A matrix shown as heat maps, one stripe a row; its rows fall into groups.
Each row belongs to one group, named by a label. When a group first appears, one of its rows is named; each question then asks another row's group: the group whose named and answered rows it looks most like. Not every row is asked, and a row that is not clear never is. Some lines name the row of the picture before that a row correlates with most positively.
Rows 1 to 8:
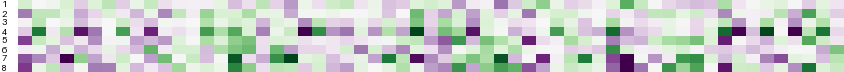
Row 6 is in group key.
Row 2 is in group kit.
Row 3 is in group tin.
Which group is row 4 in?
tin
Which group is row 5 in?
kit
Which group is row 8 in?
kit
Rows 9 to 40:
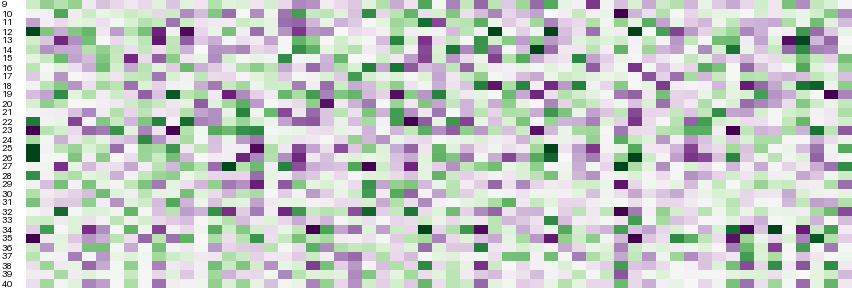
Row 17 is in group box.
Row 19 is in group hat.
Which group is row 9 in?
kit
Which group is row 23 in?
kit
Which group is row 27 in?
key
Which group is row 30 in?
box
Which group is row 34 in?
tin
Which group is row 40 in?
tin
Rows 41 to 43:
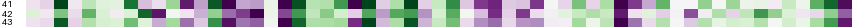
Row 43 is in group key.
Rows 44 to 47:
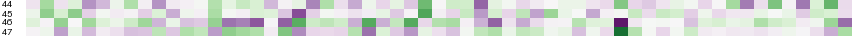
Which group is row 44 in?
tin
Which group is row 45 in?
kit
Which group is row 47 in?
key
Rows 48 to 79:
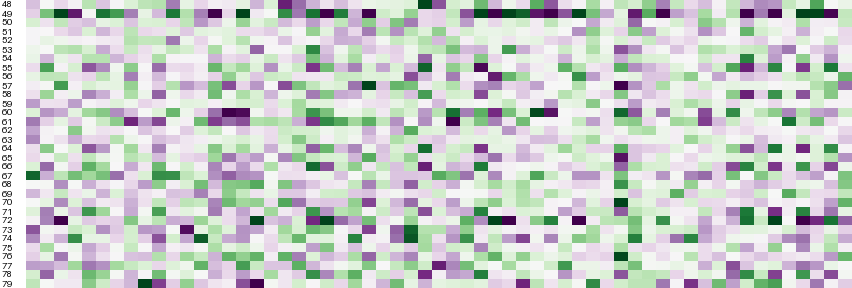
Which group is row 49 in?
hat
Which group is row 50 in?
box
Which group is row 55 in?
tin
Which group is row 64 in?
tin
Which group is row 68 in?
key
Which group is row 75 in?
tin
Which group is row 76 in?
key
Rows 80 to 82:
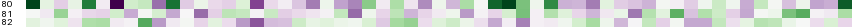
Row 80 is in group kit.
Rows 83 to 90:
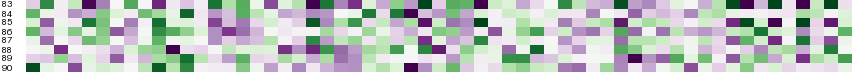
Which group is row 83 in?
tin
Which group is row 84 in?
box
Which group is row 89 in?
kit
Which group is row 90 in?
box
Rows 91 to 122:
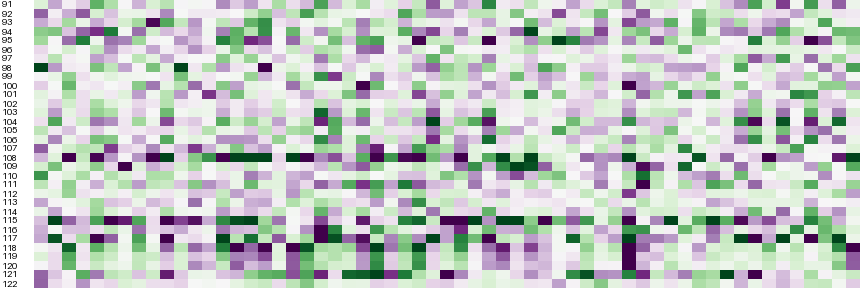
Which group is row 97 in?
tin
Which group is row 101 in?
box
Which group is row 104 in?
tin
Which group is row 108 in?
key
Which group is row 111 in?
box
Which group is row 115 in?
kit
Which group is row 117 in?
tin
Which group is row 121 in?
box
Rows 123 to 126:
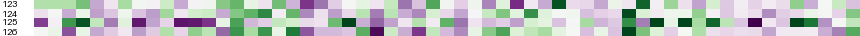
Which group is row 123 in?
kit
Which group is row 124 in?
key
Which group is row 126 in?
key
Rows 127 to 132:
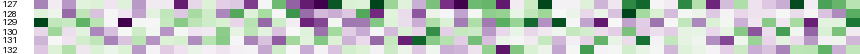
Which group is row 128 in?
key
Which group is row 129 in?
kit
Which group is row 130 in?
tin
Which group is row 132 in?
hat
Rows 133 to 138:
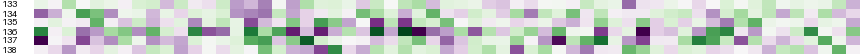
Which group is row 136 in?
box
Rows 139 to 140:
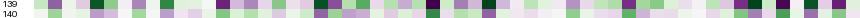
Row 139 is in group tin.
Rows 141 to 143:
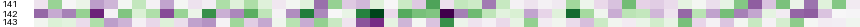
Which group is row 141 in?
tin
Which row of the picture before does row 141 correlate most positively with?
140
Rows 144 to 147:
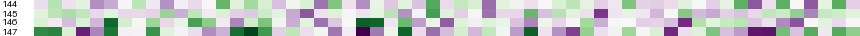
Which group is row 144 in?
tin
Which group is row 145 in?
kit
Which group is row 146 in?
box
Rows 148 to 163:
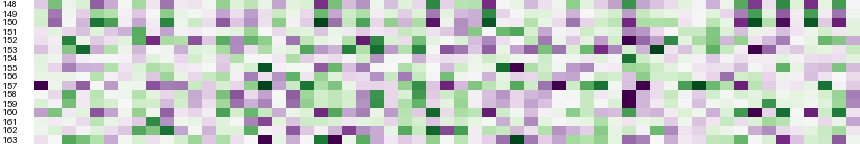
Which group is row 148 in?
tin
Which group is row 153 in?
box
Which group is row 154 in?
key
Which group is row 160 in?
tin
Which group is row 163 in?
hat
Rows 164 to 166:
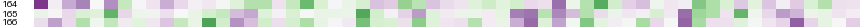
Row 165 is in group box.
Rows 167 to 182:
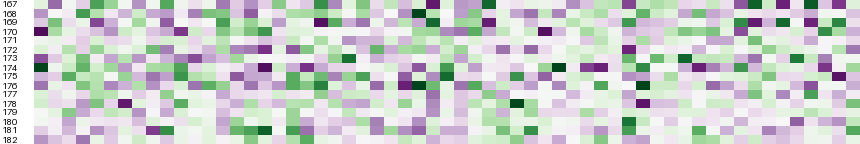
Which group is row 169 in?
tin
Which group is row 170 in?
kit
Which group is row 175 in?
hat
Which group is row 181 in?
key
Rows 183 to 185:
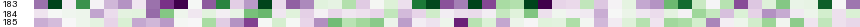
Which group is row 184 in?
key
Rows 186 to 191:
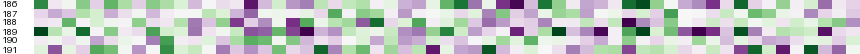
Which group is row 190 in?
key
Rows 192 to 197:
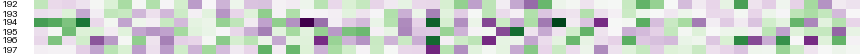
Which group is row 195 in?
hat
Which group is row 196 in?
tin
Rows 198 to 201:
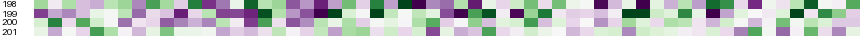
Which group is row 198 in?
box
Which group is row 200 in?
kit
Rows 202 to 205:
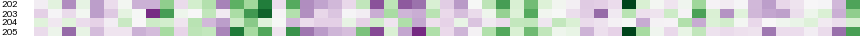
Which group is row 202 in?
key
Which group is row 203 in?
key
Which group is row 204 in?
box
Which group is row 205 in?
key
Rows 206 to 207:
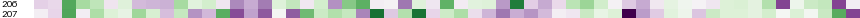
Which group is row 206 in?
hat
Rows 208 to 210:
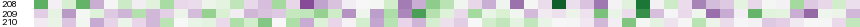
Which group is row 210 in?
key
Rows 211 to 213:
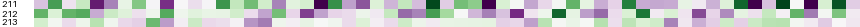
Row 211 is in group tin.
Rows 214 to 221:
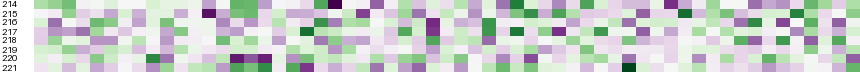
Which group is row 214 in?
hat
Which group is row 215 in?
box
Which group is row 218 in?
tin
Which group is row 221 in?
key
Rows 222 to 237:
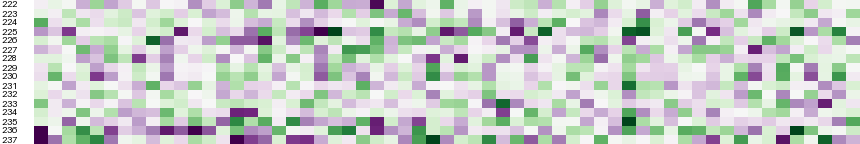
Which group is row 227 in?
box
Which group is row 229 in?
tin
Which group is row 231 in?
key
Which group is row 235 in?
key
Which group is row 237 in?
hat
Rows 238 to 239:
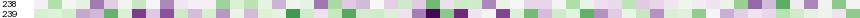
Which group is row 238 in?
tin
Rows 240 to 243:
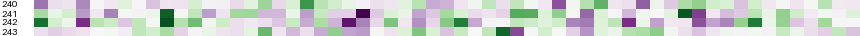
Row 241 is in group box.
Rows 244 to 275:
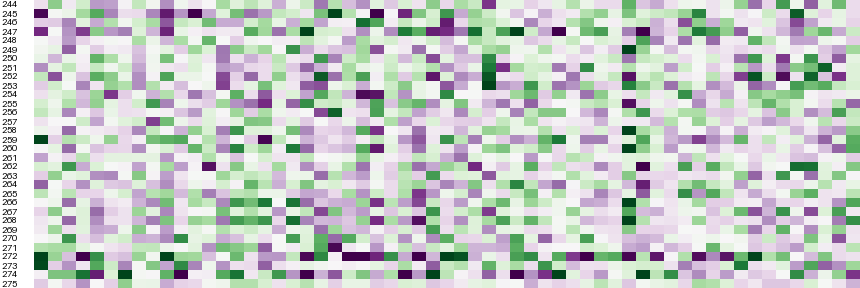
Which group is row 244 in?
tin
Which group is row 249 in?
key
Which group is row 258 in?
key
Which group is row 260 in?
key
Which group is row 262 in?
box
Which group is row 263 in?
tin
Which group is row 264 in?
kit
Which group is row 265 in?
box
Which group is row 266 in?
key
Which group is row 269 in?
tin
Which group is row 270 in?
hat
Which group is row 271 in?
hat
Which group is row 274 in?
kit
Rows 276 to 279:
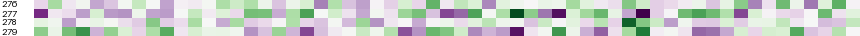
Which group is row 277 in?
kit
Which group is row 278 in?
key
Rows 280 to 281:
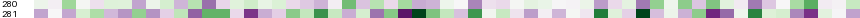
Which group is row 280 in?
box
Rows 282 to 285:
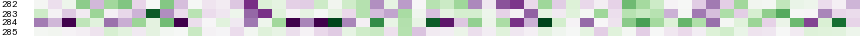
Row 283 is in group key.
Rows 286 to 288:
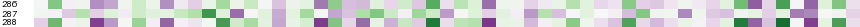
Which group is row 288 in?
tin
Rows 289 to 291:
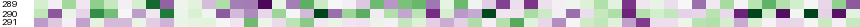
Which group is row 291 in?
kit
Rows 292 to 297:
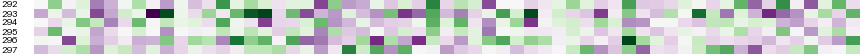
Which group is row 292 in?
tin
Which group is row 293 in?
key
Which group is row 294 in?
hat
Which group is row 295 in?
tin
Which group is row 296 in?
key
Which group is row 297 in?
box
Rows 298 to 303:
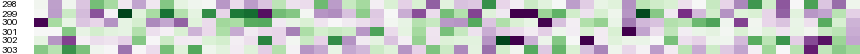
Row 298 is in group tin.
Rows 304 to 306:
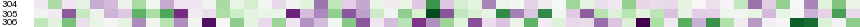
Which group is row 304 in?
tin
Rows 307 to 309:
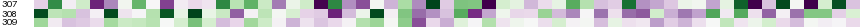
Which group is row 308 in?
box
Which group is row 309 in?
box
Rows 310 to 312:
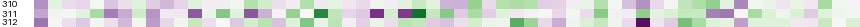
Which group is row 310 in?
kit
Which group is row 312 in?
kit
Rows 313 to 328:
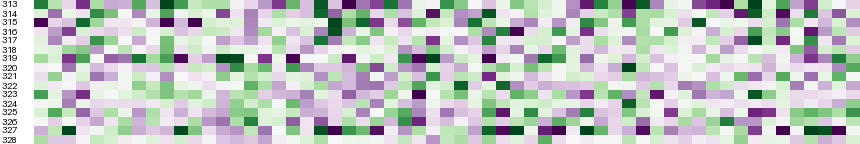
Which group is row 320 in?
key
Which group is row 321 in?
tin
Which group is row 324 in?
key
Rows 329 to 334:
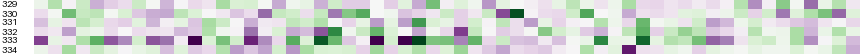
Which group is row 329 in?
tin
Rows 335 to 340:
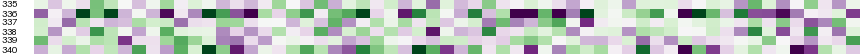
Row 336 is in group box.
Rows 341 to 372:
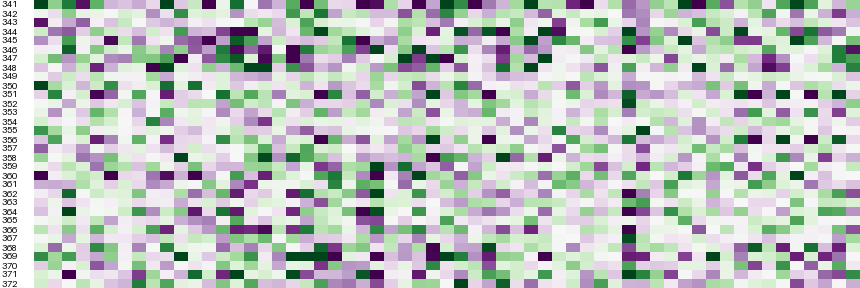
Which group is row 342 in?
hat
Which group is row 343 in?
kit
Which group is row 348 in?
key
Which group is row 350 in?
box
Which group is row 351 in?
tin
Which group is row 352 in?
key
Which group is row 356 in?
tin
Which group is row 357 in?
kit
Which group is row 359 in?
box
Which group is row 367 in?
key
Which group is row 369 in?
hat
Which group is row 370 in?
tin
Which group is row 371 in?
key
